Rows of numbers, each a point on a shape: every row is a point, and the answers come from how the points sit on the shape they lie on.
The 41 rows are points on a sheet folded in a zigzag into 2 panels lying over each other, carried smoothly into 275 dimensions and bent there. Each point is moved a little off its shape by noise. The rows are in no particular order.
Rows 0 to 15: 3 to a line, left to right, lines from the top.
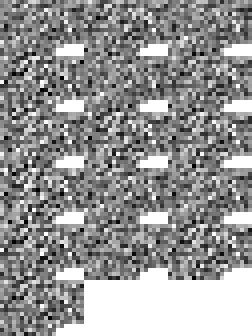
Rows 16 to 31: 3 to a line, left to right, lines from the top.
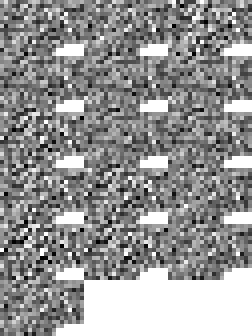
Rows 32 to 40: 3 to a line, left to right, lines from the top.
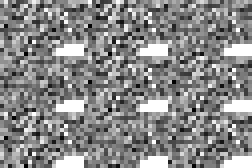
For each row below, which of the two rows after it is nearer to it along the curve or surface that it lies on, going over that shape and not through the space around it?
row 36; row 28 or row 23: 28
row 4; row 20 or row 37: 37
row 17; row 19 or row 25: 25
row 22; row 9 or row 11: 9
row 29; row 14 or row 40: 40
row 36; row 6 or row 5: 6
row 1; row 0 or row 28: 28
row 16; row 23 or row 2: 23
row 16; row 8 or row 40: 40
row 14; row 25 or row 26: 25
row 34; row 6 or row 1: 6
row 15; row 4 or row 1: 1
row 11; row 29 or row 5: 5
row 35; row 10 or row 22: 22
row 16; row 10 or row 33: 33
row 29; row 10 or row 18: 18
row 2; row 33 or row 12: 33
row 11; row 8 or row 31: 31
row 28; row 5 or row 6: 5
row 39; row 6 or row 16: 6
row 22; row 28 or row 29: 28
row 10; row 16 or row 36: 36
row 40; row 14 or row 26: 26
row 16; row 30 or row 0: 30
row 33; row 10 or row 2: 10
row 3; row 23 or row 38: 38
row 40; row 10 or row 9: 9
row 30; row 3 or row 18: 18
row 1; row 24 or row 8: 24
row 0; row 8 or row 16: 8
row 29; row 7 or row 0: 7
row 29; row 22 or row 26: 26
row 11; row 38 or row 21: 38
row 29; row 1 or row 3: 1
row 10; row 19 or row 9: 19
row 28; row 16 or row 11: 16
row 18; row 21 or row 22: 22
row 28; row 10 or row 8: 8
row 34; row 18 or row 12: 18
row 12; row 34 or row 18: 18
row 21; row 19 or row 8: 19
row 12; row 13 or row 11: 13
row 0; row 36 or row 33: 36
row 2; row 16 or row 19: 19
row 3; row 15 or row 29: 15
